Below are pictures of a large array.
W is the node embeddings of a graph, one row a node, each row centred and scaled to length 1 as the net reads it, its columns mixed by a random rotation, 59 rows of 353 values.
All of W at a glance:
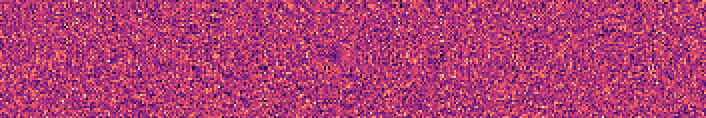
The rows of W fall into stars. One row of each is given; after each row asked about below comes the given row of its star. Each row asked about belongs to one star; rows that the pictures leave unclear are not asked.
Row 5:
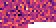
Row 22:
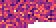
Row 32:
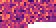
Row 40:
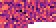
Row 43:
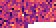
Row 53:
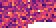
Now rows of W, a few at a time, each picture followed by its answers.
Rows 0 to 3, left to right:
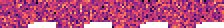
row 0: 32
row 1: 22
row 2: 32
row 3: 22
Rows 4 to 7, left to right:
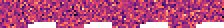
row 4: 5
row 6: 43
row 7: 53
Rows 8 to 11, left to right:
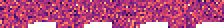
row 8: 22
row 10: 5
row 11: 32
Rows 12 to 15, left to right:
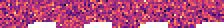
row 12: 22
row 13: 5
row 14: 22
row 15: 22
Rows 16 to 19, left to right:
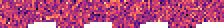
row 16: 40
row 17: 32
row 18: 43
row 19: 5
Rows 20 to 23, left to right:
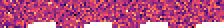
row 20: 53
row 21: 5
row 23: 43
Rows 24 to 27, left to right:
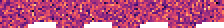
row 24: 5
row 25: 22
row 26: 40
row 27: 43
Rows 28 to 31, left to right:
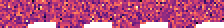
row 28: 43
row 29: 22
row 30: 22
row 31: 32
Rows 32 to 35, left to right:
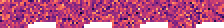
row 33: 40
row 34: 40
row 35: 53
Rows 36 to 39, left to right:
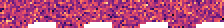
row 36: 22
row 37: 53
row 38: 53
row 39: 32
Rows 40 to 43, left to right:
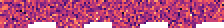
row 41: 5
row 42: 43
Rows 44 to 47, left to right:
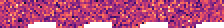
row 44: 32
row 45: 53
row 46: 53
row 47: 5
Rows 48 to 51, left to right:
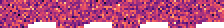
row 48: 5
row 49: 43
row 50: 40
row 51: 43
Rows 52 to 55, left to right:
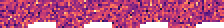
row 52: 53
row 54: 5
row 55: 43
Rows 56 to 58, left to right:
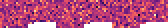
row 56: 22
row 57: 32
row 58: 53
